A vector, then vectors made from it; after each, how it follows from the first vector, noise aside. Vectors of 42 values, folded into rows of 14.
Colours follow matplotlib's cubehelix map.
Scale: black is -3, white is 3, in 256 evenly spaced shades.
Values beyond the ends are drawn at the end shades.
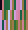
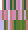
sign-scrambled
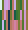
negated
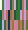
negated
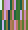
negated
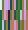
negated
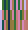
sign-scrambled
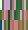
negated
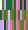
sign-scrambled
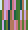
negated
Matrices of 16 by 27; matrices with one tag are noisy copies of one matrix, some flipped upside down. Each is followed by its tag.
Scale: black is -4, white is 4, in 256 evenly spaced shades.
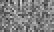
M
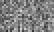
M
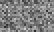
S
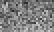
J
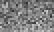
J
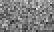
J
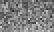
J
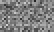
S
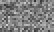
S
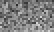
J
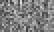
M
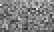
J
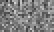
M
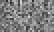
M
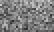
J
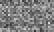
S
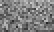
J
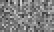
M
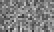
M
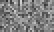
M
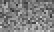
J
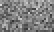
J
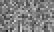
M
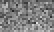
J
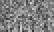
M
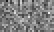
M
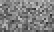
J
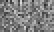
M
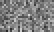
M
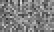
M
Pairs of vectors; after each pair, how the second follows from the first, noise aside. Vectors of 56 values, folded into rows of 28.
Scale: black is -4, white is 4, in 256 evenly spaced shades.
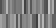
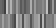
wrapped around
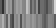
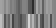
wrapped around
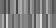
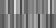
reversed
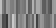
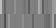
partly zeroed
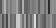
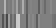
partly zeroed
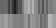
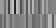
sign-scrambled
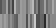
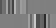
partly zeroed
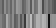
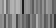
wrapped around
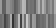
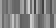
reversed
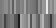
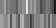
wrapped around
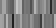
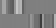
partly zeroed
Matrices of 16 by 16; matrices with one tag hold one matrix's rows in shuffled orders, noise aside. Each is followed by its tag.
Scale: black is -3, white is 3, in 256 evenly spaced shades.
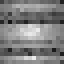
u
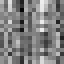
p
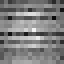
u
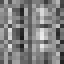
p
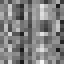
p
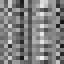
p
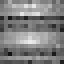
u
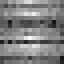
u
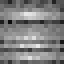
u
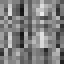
p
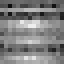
u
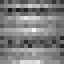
u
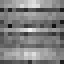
u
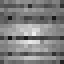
u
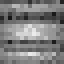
u
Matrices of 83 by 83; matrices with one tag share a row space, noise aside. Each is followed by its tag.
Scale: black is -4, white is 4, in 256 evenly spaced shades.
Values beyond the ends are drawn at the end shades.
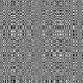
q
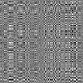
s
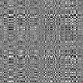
s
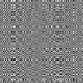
q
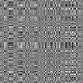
s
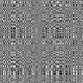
q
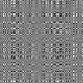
q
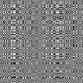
q
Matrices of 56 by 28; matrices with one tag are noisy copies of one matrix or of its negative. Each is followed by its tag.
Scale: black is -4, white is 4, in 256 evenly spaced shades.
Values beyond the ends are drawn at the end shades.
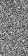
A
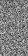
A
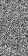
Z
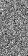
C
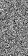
C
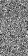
Z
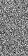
A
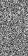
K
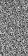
A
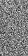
A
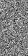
C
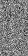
K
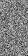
C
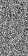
K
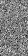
Z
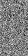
K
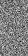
A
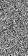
C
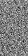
A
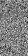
Z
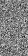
Z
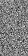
A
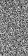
A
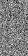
K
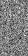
K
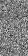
Z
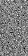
A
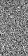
A
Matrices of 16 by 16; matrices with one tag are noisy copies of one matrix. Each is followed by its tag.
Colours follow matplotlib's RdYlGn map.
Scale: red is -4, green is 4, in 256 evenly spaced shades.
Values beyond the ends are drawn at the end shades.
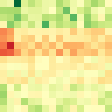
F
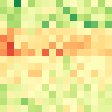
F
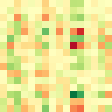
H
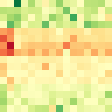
F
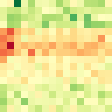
F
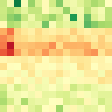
F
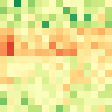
F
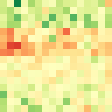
F
